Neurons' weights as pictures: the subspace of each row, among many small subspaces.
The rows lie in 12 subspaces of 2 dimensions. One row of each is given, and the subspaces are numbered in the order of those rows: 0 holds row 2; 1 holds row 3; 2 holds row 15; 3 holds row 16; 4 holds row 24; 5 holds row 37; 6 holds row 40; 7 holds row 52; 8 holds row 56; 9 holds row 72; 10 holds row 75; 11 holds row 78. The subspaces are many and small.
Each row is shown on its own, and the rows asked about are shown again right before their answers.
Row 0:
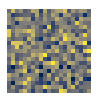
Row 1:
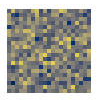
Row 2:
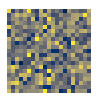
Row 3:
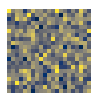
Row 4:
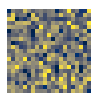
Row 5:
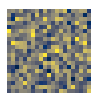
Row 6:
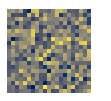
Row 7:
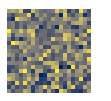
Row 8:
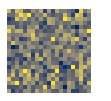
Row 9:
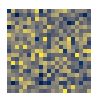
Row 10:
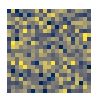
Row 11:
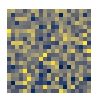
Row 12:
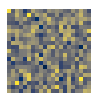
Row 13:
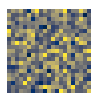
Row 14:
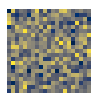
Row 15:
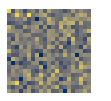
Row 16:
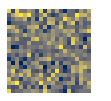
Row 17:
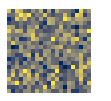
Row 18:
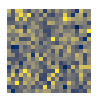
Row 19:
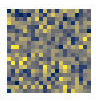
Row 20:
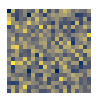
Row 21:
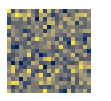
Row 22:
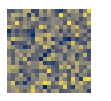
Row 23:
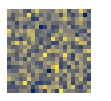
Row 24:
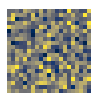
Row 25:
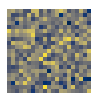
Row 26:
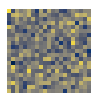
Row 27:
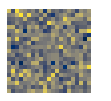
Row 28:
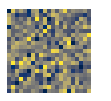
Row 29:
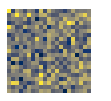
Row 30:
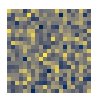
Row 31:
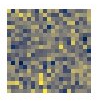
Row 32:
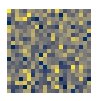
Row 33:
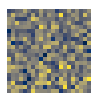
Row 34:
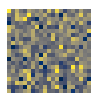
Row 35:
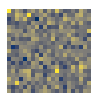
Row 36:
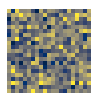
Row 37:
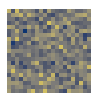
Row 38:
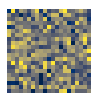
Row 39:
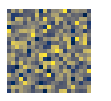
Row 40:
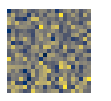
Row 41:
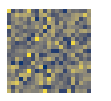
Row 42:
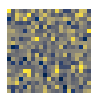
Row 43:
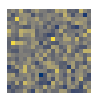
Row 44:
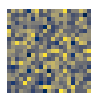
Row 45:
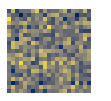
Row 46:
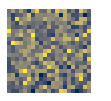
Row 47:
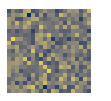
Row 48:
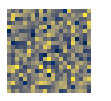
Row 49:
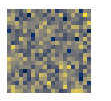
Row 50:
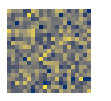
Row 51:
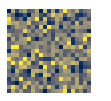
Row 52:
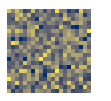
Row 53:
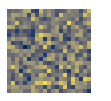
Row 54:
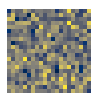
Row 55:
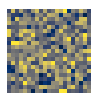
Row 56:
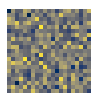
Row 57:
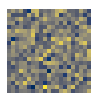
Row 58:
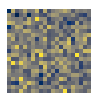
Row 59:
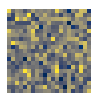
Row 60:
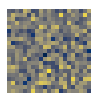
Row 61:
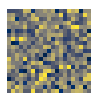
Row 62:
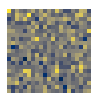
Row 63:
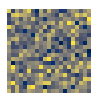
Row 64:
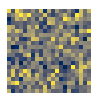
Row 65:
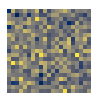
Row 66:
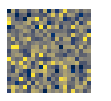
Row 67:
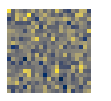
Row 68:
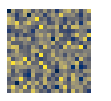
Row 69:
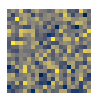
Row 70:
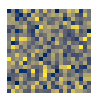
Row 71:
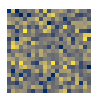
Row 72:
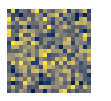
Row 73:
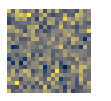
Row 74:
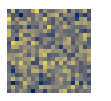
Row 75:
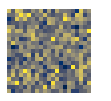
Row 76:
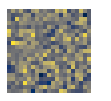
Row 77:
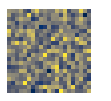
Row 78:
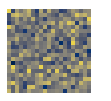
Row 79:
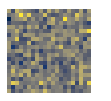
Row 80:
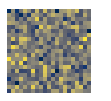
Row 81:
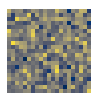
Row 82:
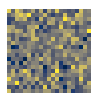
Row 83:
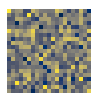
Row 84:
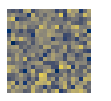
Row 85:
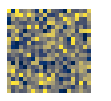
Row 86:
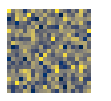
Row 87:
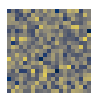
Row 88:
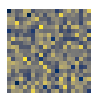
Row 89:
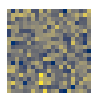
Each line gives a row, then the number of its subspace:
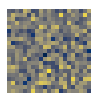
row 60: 1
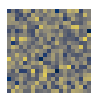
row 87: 7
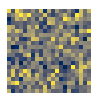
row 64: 10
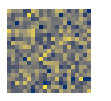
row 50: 8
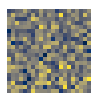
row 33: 6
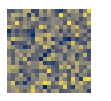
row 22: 8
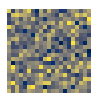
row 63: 11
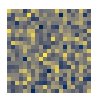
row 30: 1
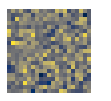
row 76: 10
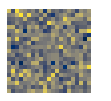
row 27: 5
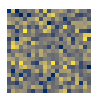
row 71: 5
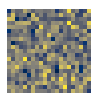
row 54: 4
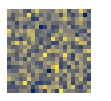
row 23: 0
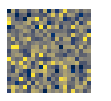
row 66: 6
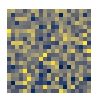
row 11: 6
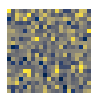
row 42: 4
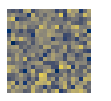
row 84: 3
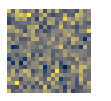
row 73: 3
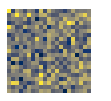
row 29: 2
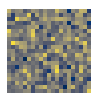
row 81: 4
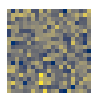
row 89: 3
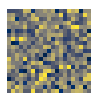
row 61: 7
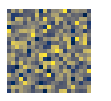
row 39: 4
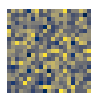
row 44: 0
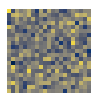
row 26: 11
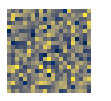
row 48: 4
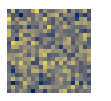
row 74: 9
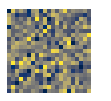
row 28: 0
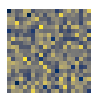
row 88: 8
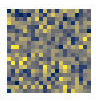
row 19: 3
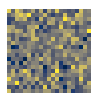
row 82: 3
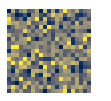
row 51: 1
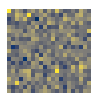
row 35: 1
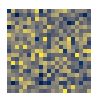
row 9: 2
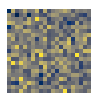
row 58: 2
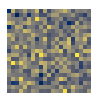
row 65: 2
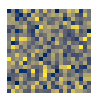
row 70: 7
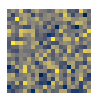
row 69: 5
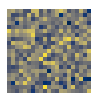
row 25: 8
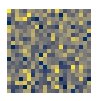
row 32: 6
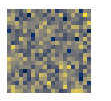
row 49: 9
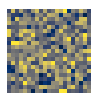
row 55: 10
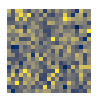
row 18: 5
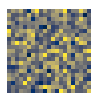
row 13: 0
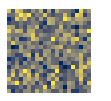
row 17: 10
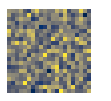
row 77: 0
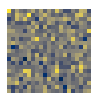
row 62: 4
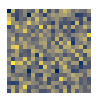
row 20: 11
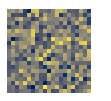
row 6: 11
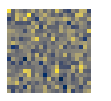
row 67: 4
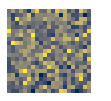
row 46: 9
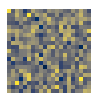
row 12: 2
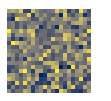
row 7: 3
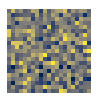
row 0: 6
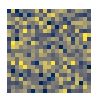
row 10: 5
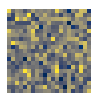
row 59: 4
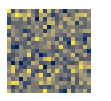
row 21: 1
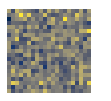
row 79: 9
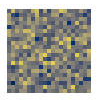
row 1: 8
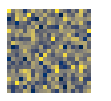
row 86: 1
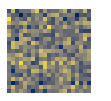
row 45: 9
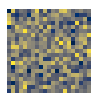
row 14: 11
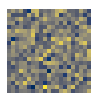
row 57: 11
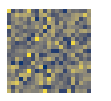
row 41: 0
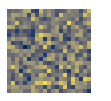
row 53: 2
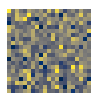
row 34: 6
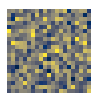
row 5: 4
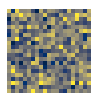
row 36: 9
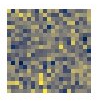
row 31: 7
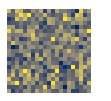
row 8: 10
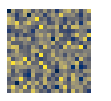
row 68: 8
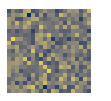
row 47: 11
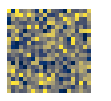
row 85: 10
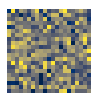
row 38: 7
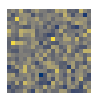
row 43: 5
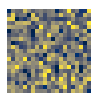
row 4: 4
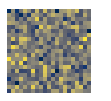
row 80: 7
